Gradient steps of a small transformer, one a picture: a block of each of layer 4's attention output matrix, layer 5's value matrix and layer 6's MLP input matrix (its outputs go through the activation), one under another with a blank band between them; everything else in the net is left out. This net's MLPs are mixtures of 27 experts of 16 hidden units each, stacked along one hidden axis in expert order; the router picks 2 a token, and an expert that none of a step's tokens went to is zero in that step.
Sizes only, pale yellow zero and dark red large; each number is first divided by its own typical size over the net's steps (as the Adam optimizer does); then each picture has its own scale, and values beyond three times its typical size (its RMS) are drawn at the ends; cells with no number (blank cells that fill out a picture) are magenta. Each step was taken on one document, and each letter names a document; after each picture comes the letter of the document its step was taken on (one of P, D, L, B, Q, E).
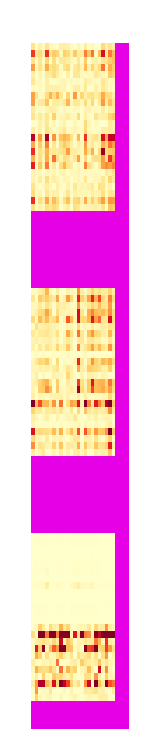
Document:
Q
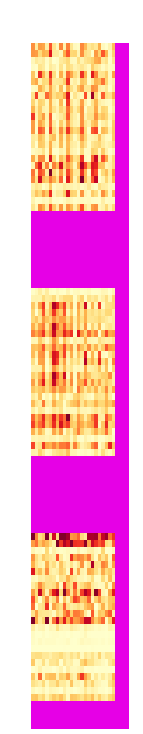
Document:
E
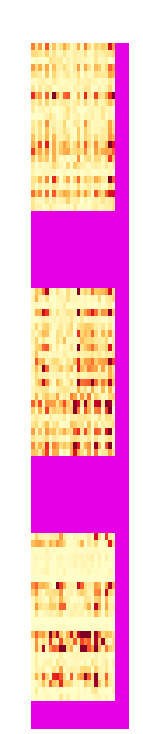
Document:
Q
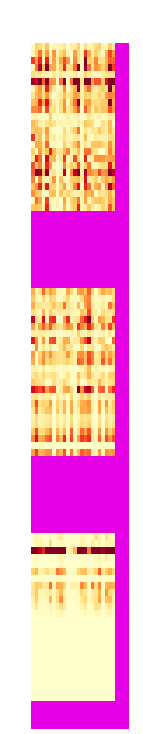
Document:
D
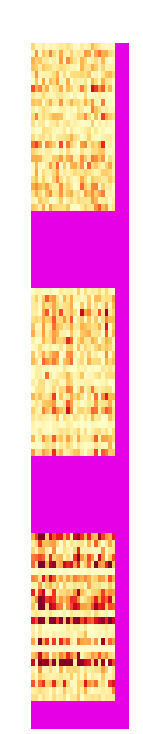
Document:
E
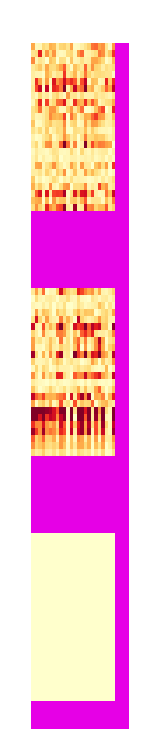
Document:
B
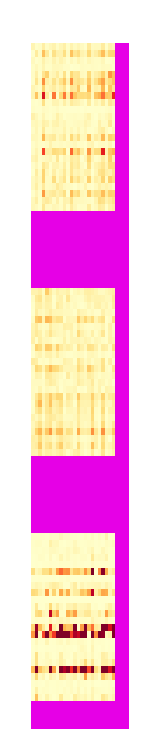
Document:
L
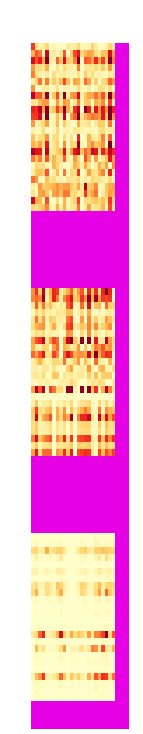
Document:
D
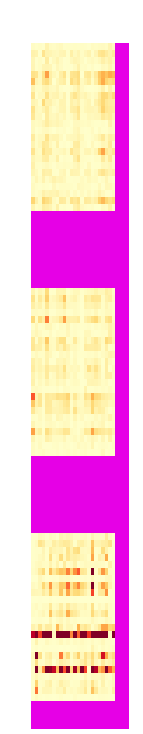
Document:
L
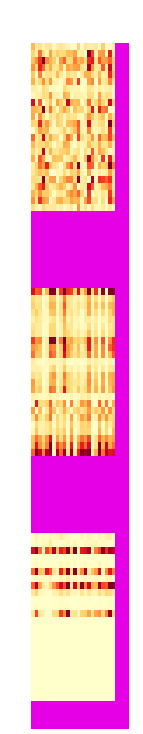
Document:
D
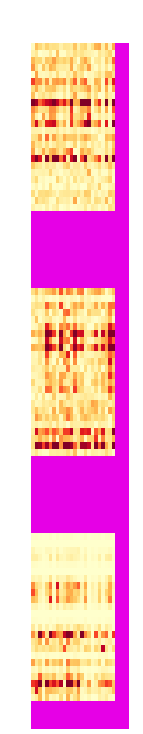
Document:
B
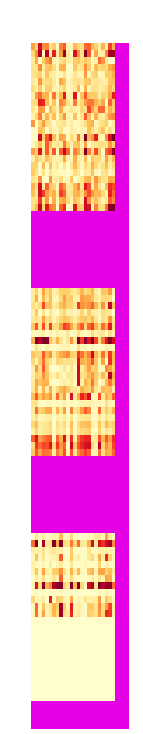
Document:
D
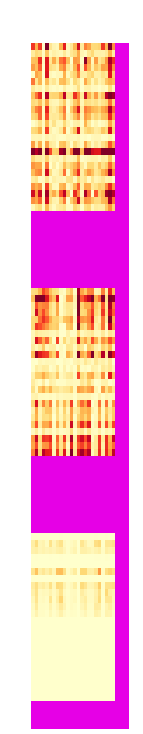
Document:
D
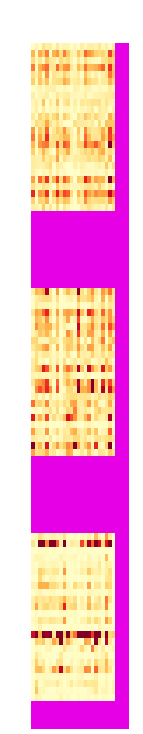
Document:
Q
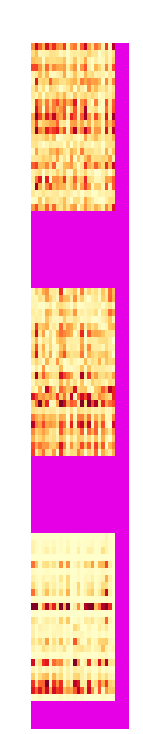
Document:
B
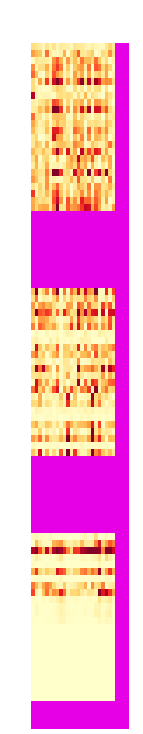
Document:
D
